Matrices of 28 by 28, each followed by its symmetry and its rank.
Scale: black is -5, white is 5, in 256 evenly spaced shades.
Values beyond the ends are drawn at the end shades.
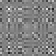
symmetric, rank three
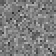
symmetric, full rank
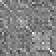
symmetric, rank five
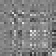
symmetric, rank three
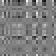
neither, rank two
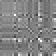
symmetric, rank three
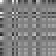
symmetric, rank one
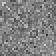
symmetric, full rank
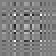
symmetric, rank one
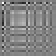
symmetric, rank one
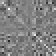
symmetric, rank five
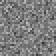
symmetric, full rank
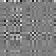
neither, rank two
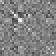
symmetric, rank five
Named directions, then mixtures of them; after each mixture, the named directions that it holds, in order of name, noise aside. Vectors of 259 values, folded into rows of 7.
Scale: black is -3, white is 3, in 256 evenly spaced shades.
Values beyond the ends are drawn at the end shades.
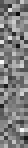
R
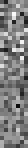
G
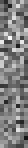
G, R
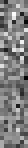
G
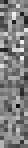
G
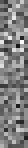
G, R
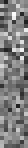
G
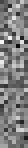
G, R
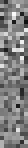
G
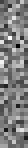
G, R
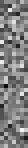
R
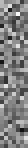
R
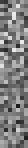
G, R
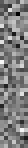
R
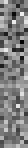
G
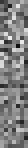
G, R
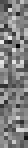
G, R
